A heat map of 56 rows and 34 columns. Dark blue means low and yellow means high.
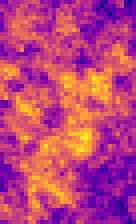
The centre is the ninth with the highest average. The field is mottled with small blotches. Overall the values sit about 50% of the way up the scale. No single row or column stands out from its neighbours. The values follow a bell shape. No regular stripes run through it.
